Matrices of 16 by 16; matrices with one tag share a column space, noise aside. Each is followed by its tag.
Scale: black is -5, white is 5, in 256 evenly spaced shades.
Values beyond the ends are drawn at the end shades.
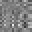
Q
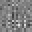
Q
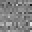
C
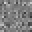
C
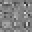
C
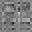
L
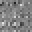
C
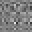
L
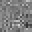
Q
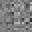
L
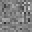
L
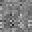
Q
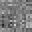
Q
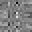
C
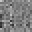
Q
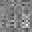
Q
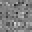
C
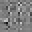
L
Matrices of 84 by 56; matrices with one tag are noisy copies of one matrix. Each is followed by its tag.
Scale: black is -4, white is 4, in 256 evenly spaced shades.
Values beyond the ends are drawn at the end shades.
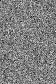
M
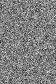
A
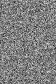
A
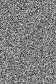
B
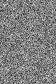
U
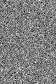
U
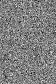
M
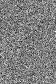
B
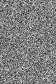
U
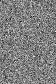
M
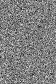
B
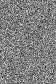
B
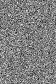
B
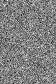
U
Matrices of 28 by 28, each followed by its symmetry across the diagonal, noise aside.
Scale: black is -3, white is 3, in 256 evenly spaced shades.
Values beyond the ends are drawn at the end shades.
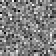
antisymmetric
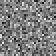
antisymmetric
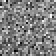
antisymmetric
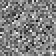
symmetric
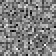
symmetric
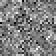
symmetric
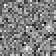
symmetric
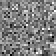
antisymmetric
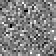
symmetric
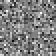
antisymmetric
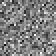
symmetric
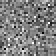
antisymmetric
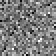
symmetric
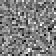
antisymmetric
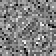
symmetric
